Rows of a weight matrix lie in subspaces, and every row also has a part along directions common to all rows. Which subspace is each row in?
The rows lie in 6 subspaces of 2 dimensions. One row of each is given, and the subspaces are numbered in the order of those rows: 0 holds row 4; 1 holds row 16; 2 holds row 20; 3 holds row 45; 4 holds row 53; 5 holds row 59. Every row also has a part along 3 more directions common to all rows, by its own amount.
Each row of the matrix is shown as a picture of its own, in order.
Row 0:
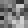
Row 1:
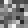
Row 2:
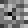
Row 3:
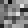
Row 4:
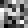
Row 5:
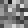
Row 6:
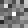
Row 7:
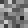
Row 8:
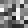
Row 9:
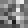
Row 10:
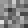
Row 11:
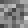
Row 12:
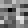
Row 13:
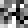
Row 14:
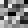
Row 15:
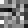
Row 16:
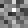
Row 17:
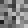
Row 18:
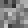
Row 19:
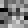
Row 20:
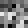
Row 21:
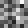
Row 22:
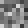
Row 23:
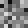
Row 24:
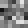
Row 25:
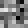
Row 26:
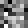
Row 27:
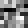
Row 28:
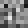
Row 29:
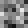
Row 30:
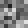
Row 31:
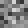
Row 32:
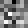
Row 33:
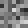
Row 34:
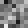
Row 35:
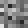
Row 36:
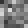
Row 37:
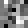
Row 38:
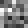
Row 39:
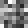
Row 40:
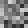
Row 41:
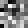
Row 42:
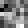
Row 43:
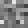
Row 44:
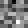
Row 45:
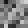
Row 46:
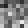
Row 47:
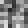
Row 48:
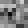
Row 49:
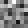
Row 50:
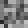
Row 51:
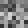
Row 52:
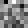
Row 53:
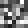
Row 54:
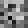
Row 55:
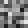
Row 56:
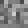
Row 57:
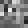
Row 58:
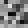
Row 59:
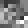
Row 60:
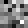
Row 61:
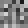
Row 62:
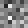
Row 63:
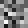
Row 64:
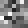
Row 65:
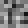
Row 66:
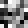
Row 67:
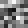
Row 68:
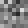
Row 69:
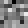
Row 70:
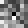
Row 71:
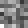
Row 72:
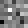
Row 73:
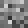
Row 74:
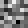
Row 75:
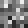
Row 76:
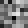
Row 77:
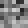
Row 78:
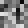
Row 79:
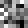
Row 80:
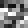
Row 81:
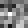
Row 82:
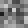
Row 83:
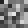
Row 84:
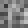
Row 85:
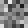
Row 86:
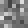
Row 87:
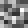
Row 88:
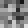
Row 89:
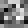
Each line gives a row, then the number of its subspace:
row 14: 4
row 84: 4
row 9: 5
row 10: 3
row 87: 0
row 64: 1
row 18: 3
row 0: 1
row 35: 5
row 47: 4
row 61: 4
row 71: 5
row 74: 3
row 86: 1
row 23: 1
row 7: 1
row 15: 3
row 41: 5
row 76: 0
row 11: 5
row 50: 2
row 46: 5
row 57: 0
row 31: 1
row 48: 2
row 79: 1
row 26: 1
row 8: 2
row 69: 3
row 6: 4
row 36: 0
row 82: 0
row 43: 3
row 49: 3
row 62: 5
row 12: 3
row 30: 2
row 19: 2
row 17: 3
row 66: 2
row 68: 0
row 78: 2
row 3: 0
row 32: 1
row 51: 2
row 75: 5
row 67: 3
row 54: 5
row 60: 3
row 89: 5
